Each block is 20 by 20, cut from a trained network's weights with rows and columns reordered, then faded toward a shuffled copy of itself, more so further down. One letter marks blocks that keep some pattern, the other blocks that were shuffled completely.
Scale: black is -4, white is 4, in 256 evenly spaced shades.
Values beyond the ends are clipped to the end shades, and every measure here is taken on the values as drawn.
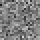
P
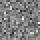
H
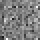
H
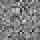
H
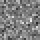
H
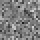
P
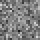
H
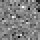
P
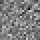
P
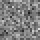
P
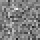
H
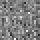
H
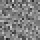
H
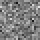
H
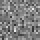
H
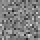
P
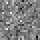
P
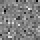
P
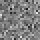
H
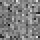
H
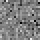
P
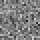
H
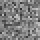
H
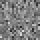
P
